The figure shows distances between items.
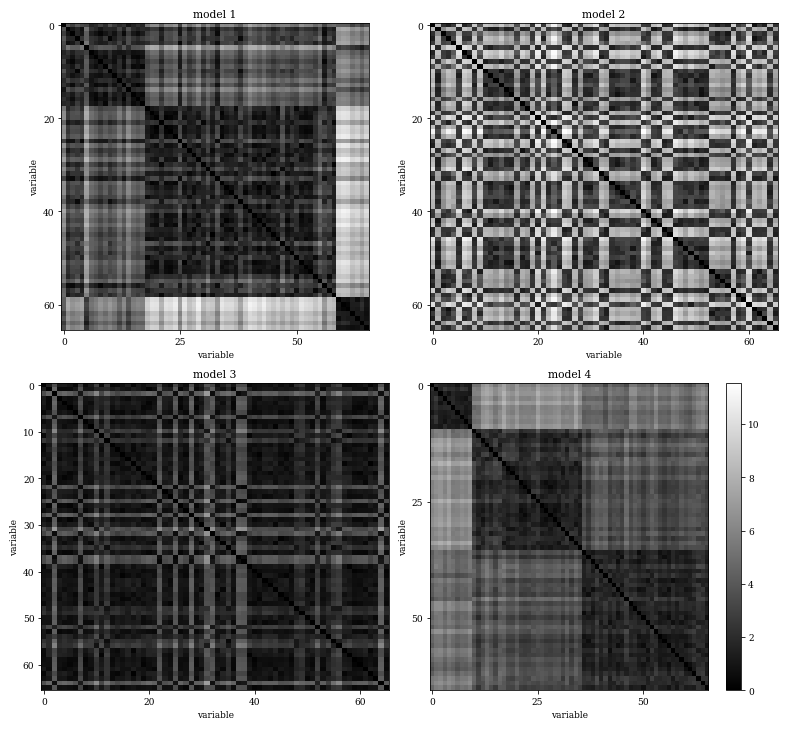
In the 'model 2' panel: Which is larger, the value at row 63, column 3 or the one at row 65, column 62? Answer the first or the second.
the first
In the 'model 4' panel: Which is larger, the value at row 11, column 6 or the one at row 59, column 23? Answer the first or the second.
the first
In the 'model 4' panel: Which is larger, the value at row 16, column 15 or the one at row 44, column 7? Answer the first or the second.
the second
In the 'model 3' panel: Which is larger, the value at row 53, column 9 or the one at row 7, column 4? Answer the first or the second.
the second
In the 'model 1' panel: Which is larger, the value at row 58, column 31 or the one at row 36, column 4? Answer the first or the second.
the second
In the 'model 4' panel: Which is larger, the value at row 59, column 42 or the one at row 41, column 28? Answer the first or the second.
the second
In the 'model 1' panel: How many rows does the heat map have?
66
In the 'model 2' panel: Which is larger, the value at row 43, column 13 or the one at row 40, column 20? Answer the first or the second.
the second
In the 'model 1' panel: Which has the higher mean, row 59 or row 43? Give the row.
59
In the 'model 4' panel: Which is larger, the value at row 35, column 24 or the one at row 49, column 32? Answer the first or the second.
the second
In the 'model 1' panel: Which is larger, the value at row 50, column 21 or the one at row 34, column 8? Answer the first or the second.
the second
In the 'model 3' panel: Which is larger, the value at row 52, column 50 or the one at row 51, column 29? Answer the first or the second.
the first
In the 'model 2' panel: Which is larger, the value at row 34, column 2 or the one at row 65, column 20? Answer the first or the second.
the second
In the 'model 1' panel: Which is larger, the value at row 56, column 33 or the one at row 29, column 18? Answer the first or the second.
the second
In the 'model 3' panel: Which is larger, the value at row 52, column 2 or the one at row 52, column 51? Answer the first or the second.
the second
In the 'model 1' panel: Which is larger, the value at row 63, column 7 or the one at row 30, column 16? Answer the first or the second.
the first
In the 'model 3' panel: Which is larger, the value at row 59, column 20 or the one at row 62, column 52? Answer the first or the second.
the second
